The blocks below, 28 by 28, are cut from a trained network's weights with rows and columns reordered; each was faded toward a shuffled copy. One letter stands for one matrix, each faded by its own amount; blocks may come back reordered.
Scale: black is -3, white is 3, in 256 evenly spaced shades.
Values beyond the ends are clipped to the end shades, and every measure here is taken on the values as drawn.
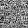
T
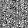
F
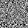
T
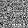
T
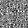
F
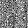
F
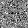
F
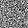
T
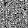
F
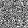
T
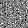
F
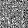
F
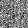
F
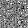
F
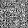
F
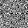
T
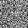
T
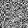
T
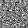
T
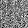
F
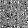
F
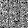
F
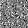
F
